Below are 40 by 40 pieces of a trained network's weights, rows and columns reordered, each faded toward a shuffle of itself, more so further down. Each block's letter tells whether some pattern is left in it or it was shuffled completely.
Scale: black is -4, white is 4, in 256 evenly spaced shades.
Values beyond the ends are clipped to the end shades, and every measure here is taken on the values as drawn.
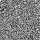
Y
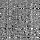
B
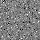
Y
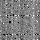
B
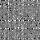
B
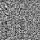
B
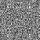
B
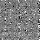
B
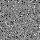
Y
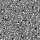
Y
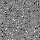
Y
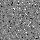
Y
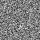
Y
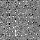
B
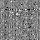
B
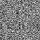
B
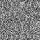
B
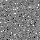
Y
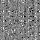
B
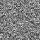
B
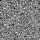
Y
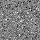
Y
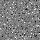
Y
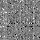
B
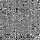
B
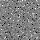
Y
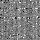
B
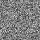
B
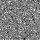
Y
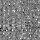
B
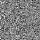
B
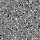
Y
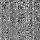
B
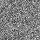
Y
